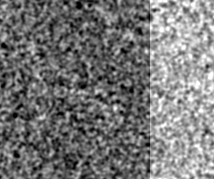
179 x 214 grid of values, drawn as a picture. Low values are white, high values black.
The texture is blotchy. The left part is higher, up to a seam about 70% of the way across. There are no regular stripes. There are no lone odd cells.
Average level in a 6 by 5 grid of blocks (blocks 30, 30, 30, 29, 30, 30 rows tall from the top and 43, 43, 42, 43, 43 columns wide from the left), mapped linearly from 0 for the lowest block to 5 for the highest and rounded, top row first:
4 5 5 2 0
4 5 5 2 0
4 5 5 3 0
5 4 4 3 0
4 5 4 3 1
4 5 5 3 0
